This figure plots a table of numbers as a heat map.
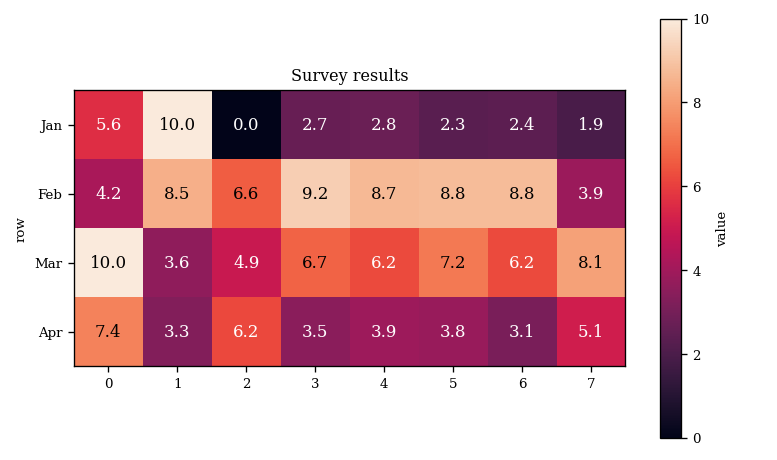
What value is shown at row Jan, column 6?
2.4
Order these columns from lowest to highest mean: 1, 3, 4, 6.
6, 4, 3, 1
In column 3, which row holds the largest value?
Feb
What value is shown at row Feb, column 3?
9.2
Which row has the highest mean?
Feb
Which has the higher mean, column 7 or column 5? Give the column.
5
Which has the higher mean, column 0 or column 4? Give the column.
0
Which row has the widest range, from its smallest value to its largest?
Jan
